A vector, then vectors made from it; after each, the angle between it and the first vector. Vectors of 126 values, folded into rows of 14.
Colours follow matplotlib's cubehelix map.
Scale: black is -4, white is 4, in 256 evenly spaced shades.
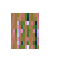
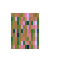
nearly opposite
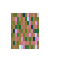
partly opposed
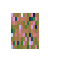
orthogonal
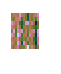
nearly parallel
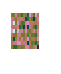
partly aligned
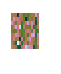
partly aligned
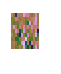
partly opposed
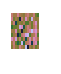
partly opposed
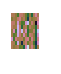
nearly parallel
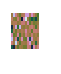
orthogonal
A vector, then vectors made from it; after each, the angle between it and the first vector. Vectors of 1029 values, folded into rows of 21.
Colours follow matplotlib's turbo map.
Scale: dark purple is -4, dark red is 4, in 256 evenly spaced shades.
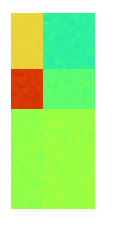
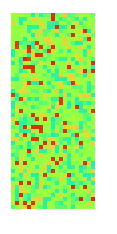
orthogonal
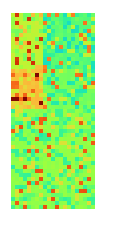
partly aligned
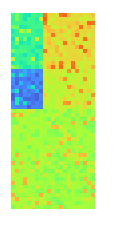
nearly opposite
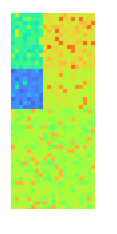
nearly opposite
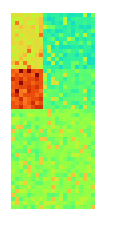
nearly parallel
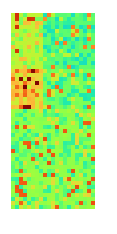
partly aligned
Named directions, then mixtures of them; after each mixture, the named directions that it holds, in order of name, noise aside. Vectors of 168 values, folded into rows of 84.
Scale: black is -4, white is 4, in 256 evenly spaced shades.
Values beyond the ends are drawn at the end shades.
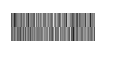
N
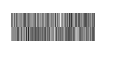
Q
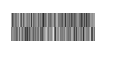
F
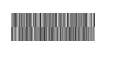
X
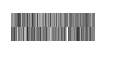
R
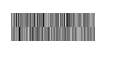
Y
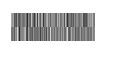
R, X, Y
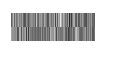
Q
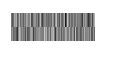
F, X, Y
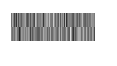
N, Y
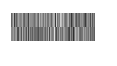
N, Q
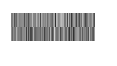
N, Q, X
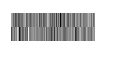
Q, X, Y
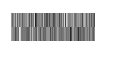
N, Y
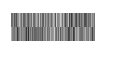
F, N, Q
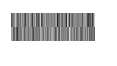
X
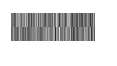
F, N, Y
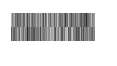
F, R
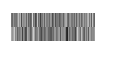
R, X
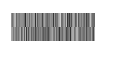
N, Q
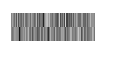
Y
